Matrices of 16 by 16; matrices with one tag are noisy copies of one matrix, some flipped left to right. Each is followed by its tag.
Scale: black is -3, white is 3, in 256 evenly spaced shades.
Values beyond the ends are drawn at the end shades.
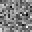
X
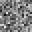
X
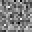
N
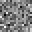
X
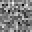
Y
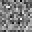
N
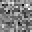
Y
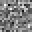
Y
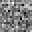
Y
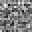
Y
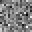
X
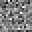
N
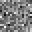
X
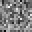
N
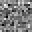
Y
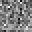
N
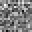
Y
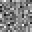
X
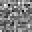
Y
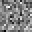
N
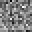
N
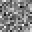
X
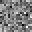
X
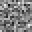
Y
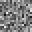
X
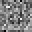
N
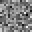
X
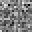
Y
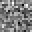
Y
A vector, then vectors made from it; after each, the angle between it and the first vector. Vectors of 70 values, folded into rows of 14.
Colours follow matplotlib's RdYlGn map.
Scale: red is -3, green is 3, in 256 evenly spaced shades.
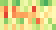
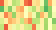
orthogonal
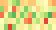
orthogonal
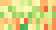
partly opposed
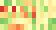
partly aligned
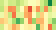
partly aligned
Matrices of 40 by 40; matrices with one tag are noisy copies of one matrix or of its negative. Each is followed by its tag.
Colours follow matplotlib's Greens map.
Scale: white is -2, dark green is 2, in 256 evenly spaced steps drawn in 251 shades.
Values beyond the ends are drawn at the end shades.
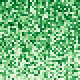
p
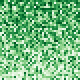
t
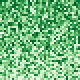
p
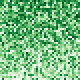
t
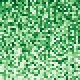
p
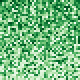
p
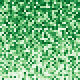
t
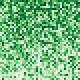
t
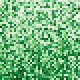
t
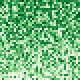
t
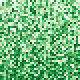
p
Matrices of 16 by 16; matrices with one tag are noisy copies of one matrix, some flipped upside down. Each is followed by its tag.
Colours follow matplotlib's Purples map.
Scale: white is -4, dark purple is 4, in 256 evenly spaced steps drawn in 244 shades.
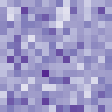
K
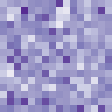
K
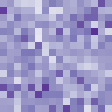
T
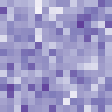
T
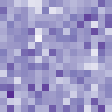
T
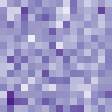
K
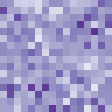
T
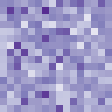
K
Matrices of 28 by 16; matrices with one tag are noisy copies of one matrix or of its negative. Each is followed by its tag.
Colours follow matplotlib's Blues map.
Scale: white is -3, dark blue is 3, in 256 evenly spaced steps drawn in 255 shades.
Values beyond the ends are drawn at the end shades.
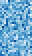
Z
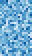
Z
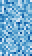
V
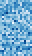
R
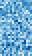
R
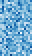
V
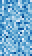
V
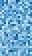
Z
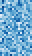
V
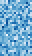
Z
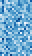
V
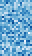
R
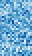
R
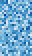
Z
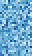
Z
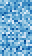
R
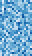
V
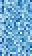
V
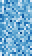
V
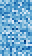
R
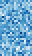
R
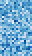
R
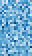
Z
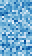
R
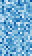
V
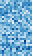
R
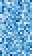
V
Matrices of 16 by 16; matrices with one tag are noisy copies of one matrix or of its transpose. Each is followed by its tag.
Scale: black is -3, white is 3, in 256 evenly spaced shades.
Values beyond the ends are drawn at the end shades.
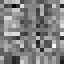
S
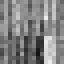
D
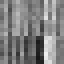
D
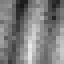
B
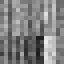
D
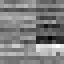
D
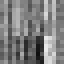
D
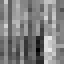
D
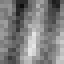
B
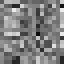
S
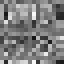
S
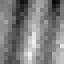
B
